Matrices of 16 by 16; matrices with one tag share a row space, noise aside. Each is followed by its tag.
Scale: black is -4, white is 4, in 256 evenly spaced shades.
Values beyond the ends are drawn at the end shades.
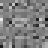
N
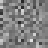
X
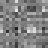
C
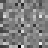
X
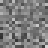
N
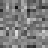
C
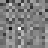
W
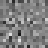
W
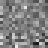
N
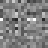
C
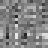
C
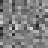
N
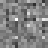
C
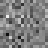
W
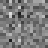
W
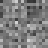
C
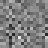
W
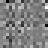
W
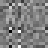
W
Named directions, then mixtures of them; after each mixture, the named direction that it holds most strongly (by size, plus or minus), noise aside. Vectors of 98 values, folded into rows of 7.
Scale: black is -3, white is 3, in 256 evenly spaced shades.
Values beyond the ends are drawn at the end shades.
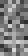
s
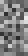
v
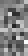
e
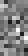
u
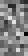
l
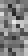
e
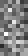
s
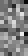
l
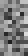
l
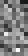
l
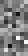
e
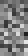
l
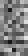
s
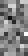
l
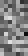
l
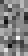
v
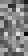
l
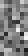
u
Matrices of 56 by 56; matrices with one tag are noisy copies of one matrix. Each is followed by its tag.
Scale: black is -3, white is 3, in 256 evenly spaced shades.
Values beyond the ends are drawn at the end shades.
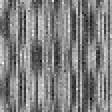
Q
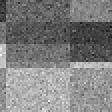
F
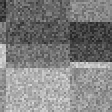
F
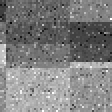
F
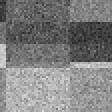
F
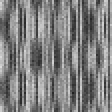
Q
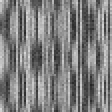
Q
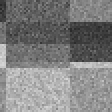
F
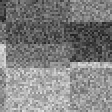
F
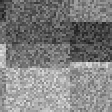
F
